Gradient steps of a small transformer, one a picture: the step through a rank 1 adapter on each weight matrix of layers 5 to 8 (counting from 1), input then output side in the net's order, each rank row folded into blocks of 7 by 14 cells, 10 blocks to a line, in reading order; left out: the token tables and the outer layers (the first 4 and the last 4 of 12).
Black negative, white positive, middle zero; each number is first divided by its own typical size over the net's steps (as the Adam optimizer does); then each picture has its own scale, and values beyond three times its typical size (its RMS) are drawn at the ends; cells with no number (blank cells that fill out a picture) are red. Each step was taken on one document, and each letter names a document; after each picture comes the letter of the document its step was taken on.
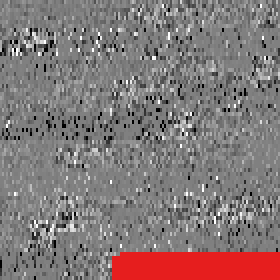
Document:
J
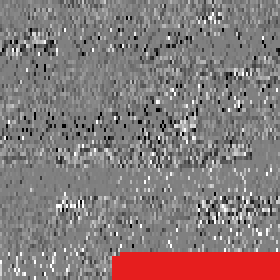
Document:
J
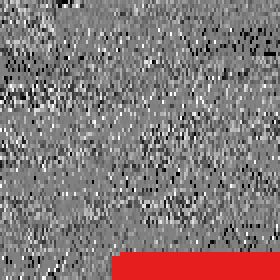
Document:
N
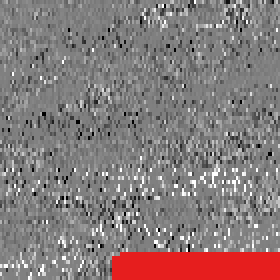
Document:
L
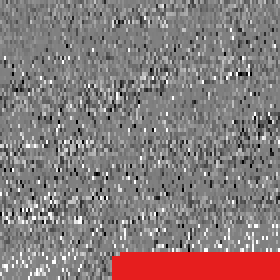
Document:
L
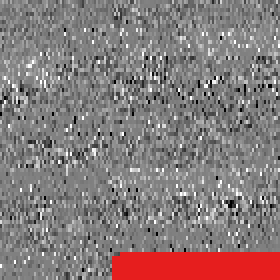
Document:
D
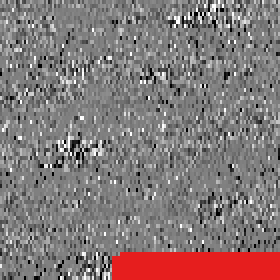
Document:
D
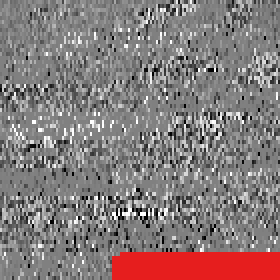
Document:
N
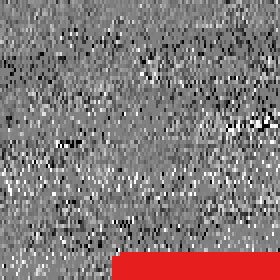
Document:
L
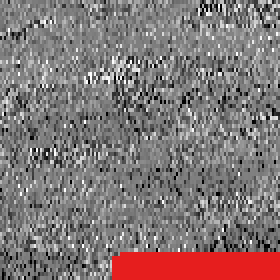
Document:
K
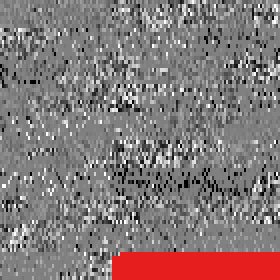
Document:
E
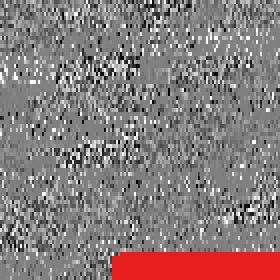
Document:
E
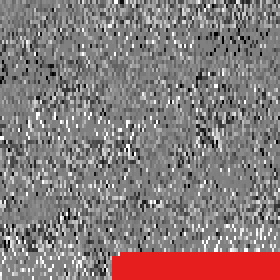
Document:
E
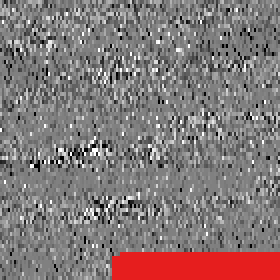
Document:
D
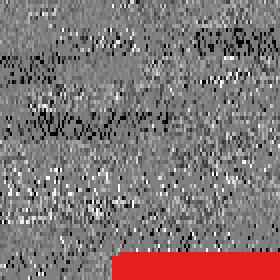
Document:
L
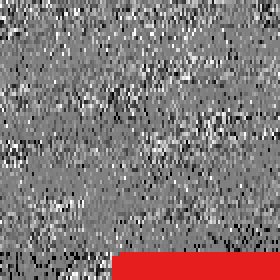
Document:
K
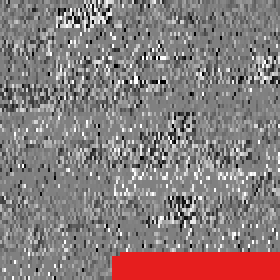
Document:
N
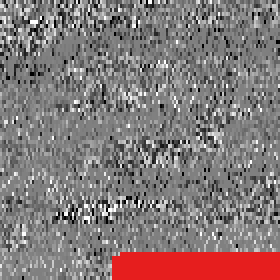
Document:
E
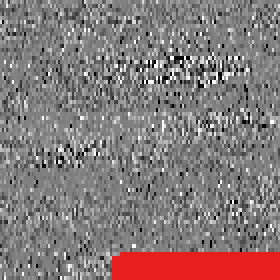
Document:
D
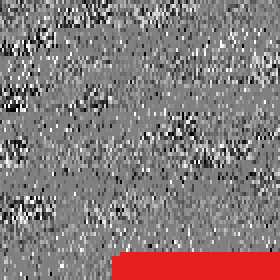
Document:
N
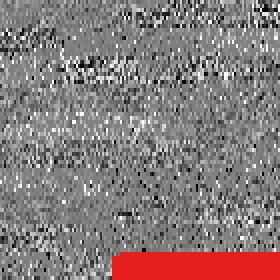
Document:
K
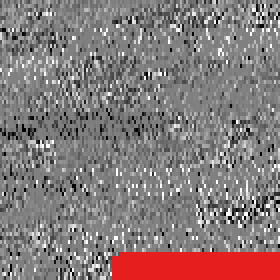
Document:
K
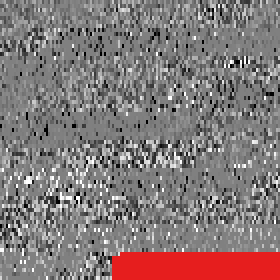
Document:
E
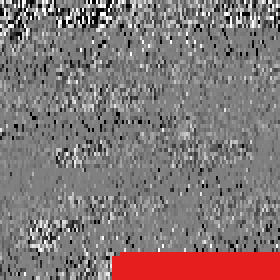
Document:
K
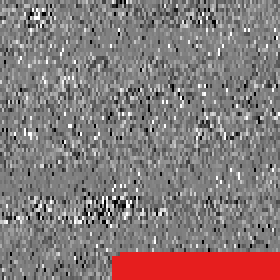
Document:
D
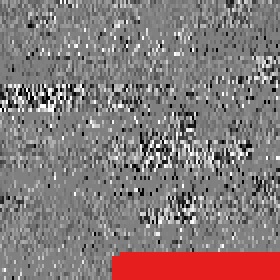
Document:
N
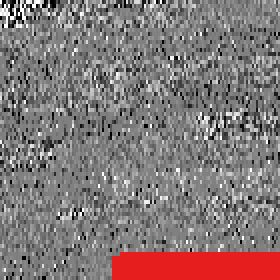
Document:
N
